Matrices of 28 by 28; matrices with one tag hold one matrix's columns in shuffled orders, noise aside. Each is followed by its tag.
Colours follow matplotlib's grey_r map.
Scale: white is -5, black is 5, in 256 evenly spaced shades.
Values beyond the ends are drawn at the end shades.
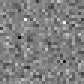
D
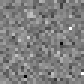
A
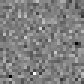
A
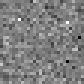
D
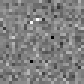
D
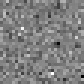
A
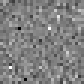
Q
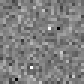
Q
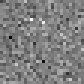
D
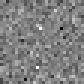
Q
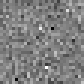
Q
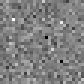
D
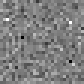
D
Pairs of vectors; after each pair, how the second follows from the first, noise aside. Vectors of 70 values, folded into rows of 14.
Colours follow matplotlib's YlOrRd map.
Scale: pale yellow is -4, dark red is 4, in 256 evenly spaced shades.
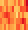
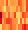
wrapped around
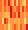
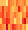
shuffled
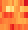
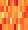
shuffled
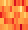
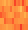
shrunk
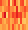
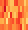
shuffled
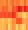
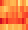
wrapped around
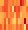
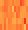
shrunk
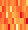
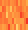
shrunk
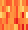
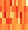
shuffled
